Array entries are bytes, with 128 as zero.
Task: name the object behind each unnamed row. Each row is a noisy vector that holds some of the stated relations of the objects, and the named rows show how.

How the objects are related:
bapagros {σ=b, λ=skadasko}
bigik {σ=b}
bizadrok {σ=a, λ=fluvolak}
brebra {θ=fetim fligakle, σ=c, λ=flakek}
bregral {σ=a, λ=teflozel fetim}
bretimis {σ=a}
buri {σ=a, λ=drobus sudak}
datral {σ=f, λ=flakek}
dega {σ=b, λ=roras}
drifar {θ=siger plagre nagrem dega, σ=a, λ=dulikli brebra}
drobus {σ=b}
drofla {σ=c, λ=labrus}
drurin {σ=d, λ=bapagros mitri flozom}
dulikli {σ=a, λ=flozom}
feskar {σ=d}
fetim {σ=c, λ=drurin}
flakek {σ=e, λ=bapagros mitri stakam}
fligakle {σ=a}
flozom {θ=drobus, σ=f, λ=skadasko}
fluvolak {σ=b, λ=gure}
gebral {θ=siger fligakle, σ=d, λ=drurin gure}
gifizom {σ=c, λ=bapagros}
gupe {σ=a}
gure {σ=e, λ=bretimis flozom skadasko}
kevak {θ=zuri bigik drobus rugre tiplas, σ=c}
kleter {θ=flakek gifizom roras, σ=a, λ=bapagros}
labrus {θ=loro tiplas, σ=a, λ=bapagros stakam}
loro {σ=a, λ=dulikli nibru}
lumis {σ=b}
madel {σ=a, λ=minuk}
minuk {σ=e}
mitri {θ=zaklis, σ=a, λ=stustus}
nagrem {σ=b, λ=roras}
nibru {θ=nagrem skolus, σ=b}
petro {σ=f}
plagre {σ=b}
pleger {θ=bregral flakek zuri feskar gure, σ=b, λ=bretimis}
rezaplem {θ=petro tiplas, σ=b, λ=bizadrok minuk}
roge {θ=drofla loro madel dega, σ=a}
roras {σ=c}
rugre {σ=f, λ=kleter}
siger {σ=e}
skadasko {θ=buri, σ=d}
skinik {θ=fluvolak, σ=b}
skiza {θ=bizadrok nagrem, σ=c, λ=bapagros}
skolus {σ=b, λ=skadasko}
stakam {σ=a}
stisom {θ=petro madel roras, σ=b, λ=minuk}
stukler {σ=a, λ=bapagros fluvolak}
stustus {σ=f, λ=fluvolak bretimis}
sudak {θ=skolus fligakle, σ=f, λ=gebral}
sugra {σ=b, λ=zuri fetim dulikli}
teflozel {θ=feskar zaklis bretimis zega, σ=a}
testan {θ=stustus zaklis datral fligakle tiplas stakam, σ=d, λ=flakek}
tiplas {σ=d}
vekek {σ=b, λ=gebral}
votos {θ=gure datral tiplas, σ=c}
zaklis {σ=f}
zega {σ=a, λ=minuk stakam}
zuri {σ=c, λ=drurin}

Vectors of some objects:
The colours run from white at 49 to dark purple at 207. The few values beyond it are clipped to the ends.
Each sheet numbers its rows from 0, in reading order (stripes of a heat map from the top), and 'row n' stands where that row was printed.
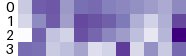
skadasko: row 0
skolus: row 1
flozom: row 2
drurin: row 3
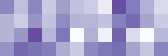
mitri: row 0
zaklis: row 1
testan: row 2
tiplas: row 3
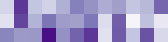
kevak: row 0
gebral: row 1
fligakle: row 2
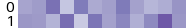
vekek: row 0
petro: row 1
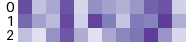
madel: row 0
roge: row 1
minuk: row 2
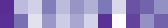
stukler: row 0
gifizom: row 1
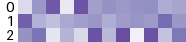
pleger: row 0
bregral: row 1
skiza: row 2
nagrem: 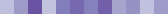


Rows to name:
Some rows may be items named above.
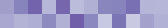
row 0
feskar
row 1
drifar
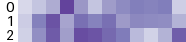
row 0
siger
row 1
skinik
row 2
skolus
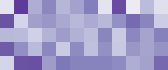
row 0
gebral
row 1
zega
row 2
rugre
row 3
drofla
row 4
skadasko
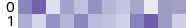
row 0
fetim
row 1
zaklis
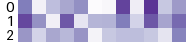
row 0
flakek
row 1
labrus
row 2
datral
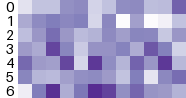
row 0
gure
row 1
brebra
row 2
rezaplem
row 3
stisom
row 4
roge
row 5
dulikli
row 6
nibru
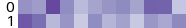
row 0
stisom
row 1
drofla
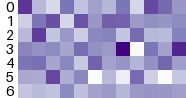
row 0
stukler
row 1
drobus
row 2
votos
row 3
bapagros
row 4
roras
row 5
testan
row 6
stustus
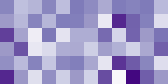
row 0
bizadrok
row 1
teflozel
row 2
labrus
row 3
zuri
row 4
teflozel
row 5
kleter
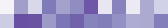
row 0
sudak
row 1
skadasko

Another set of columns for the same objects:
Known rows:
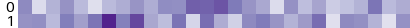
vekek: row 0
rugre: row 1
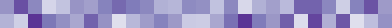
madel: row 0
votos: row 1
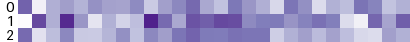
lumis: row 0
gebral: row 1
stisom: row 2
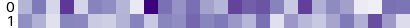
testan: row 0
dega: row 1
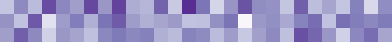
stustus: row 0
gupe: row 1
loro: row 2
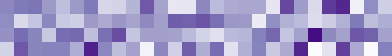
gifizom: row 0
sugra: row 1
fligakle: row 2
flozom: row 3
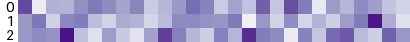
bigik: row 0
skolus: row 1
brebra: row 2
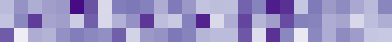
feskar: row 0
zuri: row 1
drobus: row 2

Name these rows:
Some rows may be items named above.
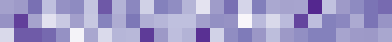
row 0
roge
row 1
stukler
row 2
fetim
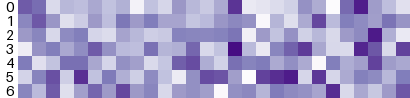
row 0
bapagros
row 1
stukler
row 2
skolus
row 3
skadasko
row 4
nibru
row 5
gure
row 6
teflozel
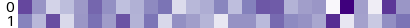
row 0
flakek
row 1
teflozel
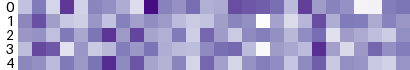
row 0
testan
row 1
stukler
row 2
rugre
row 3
dulikli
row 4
rugre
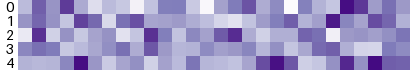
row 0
skiza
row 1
fligakle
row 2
drurin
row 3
mitri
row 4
siger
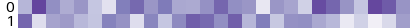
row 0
bizadrok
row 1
pleger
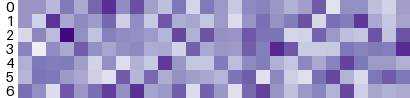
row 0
rugre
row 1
roras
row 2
sudak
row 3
minuk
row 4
drofla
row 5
drifar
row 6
datral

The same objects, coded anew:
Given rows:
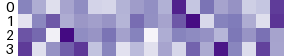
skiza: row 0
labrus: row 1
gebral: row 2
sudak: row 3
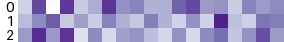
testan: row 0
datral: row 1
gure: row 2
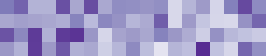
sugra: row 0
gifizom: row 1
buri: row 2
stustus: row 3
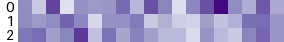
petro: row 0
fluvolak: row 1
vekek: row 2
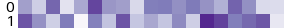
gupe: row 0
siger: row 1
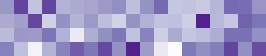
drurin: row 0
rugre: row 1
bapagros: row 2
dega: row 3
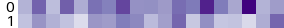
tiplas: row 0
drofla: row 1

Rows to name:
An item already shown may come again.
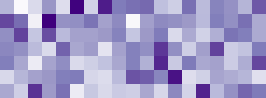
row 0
roras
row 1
gebral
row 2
drurin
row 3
drifar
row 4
skiza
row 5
teflozel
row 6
flozom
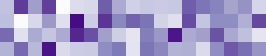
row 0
minuk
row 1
roras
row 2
fligakle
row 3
skadasko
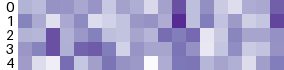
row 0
zuri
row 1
skiza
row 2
dulikli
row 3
stukler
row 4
brebra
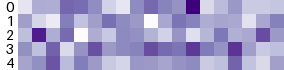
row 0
mitri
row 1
brebra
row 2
flakek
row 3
roge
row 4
bizadrok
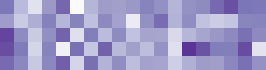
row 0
nibru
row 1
fetim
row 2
skolus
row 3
siger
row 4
skolus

